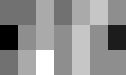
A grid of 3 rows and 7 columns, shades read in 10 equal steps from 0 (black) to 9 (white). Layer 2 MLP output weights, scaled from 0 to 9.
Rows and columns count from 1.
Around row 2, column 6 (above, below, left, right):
7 5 7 1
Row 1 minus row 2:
4 -1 0 -1 -1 2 4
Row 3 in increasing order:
4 5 5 5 6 7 9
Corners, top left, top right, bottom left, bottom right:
4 5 4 5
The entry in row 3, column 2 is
6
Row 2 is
0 5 6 5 7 5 1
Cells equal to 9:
1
